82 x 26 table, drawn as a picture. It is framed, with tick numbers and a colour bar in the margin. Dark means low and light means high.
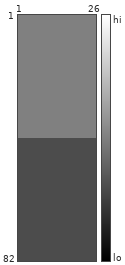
The table splits into 2 rows of 1 panel. Panel 1,1: middling, flat. Panel 2,1: low, flat.
